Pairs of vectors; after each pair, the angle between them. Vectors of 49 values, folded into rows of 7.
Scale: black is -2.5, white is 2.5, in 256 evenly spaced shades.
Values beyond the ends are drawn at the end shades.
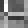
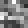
partly opposed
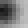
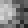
nearly opposite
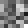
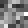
partly opposed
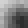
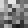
partly aligned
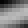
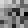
partly opposed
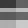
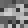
orthogonal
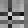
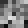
orthogonal
